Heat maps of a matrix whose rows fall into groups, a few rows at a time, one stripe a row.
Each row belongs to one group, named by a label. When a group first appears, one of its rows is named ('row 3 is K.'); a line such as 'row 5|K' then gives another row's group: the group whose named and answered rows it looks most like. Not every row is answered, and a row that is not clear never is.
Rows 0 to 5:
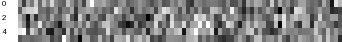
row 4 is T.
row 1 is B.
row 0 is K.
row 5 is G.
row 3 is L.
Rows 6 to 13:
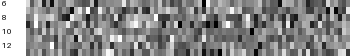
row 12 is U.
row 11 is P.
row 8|G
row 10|K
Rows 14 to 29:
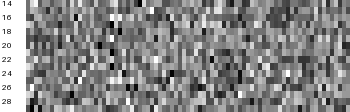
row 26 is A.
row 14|L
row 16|P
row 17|T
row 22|L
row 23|G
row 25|P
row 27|T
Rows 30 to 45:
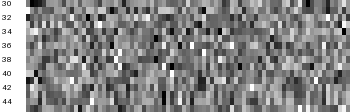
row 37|P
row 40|A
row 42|A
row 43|A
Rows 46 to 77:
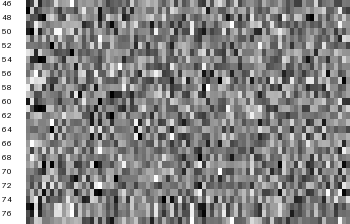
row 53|T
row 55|P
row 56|L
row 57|B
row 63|U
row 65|U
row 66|B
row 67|K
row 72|K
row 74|A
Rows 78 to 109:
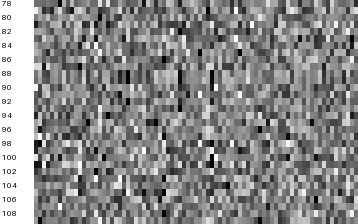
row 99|G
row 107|U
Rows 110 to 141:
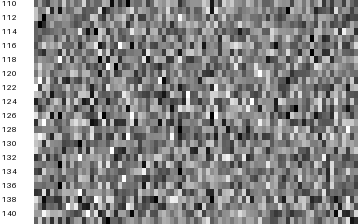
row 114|G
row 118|U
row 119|B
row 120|A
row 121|T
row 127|A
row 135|L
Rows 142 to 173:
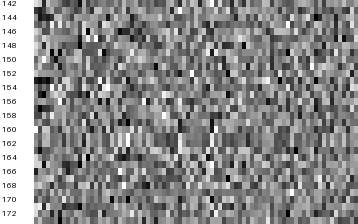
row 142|T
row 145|K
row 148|T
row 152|B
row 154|K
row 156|U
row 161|P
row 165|T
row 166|G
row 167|B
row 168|L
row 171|T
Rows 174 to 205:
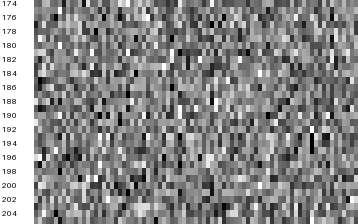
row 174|P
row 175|U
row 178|G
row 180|U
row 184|A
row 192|U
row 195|L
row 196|T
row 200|A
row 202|K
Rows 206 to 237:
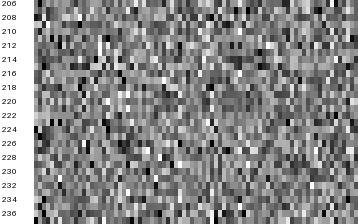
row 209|T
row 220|K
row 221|P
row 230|L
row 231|U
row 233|P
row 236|T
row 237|K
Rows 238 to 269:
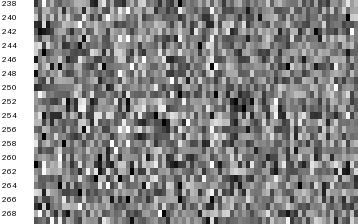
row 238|A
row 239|P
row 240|K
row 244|T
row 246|G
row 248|G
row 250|G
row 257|L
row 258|P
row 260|U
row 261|G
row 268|T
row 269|K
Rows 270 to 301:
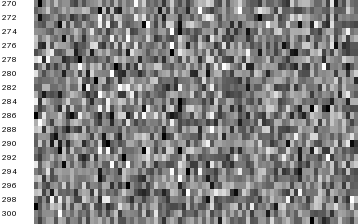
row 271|A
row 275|P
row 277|B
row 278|T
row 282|P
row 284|K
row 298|K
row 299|G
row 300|U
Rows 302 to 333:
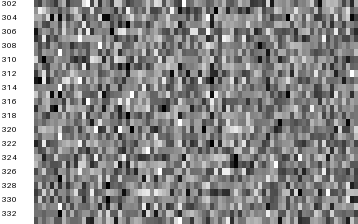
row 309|U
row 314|U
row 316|P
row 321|U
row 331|U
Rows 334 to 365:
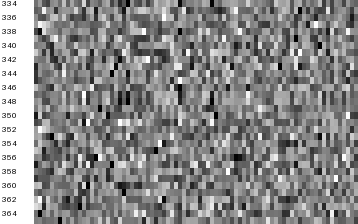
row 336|L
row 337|B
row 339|L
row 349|A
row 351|P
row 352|B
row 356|G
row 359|G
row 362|T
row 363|T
